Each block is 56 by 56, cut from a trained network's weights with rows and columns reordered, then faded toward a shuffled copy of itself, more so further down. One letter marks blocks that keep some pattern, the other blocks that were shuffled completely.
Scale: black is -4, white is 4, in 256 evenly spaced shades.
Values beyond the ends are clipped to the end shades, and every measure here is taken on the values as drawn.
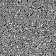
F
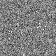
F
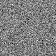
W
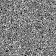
F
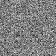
W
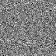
W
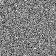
F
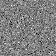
F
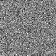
W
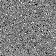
F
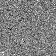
F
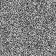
F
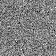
W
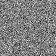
F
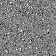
F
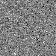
F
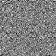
W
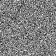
F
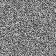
F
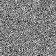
W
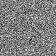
W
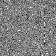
W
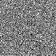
W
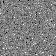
F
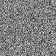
W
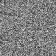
W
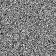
F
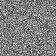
W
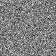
F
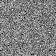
F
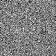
W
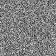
W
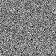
F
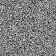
F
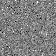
W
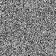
F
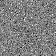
F
